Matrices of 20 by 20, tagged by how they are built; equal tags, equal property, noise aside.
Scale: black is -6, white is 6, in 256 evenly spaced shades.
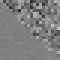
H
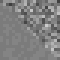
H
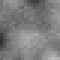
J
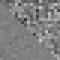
H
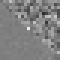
H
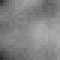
J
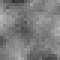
J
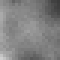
J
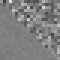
H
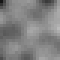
J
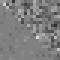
H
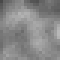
J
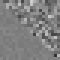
H
